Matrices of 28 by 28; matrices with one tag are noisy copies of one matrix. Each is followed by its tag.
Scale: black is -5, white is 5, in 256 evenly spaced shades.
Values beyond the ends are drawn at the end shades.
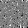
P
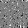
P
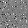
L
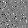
L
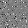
L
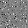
L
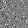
L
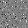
L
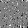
P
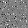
L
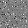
L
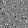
L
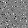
L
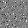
L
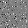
L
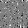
P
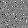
L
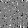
P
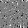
P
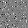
L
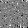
P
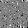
P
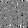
P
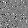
L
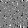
P
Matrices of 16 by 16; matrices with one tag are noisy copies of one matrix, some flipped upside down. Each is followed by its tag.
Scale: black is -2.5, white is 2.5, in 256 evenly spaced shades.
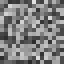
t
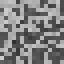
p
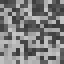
p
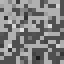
p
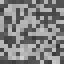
t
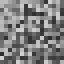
p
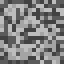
t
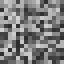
p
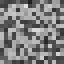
t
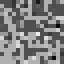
p
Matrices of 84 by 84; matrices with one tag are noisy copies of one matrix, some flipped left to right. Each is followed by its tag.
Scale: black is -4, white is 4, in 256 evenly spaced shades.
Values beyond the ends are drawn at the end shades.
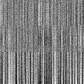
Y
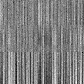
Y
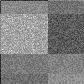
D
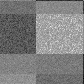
D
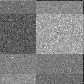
D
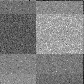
D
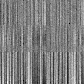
Y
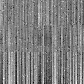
Y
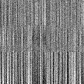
Y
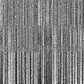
Y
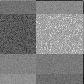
D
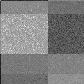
D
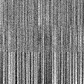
Y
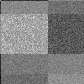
D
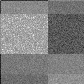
D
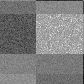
D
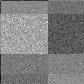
D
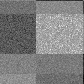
D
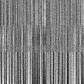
Y
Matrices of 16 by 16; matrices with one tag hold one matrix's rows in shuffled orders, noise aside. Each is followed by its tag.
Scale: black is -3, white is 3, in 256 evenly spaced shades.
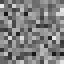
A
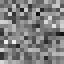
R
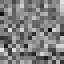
A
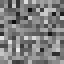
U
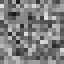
U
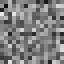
A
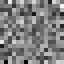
A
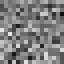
U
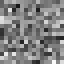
R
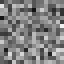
A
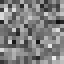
R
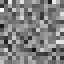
A
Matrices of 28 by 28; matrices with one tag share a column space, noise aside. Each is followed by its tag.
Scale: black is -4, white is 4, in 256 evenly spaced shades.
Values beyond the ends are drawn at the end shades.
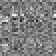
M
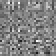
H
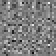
H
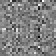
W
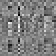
M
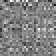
W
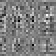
M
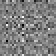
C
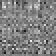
H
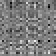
H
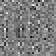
W
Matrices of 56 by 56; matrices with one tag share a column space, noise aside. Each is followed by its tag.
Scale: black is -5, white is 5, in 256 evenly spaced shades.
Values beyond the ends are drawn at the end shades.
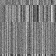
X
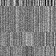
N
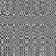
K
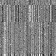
X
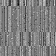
N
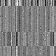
N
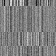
N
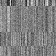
N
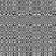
K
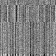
X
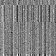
X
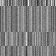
N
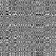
K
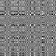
K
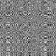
K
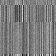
X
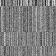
N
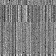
X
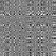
K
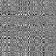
K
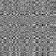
K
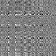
K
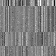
N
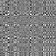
K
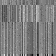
X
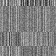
N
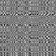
K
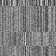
N
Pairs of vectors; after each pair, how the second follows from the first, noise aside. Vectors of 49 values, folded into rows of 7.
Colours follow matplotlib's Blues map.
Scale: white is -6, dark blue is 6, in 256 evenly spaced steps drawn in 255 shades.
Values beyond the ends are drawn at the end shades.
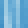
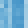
wrapped around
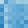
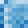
scaled up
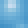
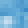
wrapped around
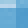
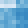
scaled up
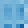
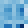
scaled up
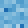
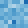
wrapped around
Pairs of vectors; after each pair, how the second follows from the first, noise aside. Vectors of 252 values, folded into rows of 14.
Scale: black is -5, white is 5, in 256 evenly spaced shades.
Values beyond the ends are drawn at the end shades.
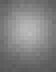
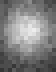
scaled up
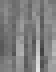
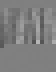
partly zeroed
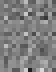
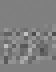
partly zeroed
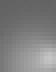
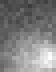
scaled up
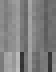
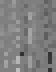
partly zeroed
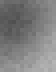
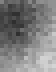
scaled up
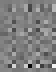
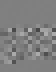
partly zeroed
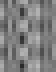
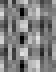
scaled up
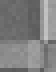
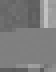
partly zeroed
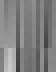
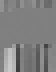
partly zeroed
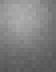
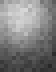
scaled up
